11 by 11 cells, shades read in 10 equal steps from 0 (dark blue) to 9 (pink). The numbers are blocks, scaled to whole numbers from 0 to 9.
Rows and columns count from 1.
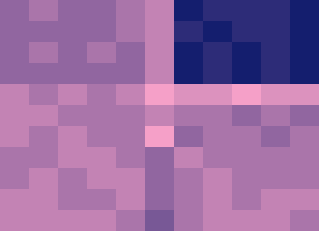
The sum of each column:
67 68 66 66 67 72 45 50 47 49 44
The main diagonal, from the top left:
5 5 5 5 7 7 5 6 6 7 6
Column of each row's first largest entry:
6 6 6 6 6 1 6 3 2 1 1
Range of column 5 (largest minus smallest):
2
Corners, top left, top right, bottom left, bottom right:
5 0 7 6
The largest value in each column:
7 7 7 7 7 9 8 8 9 8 8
